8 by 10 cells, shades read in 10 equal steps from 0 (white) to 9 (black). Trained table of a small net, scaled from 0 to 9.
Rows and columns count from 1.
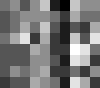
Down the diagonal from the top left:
5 5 3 7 4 6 7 1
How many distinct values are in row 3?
6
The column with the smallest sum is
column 8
